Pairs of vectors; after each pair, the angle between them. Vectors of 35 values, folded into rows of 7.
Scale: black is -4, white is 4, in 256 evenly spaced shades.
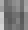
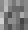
partly aligned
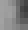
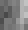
nearly opposite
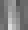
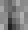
nearly opposite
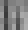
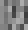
orthogonal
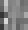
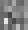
partly aligned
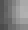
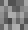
orthogonal
